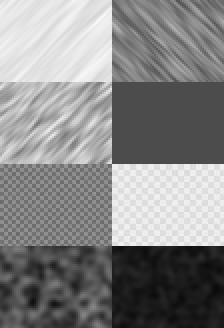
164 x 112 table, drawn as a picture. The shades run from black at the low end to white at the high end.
The table splits into 4 rows of 2 panels. Panel 1,1: very high, slanting up to the right, faint in contrast. Panel 1,2: middling, slanting down to the right. Panel 2,1: high, slanting up to the right. Panel 2,2: low, flat. Panel 3,1: middling, checkered. Panel 3,2: very high, checkered, faint in contrast. Panel 4,1: low, blotchy. Panel 4,2: very low, blotchy, faint in contrast.
